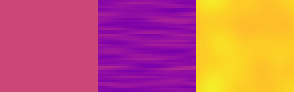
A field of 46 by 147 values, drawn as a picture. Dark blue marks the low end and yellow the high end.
It is made of 1 by 3 panels. Panel 1,1: middling, flat. Panel 1,2: low, streaked across, faint in contrast. Panel 1,3: very high, smooth, faint in contrast.
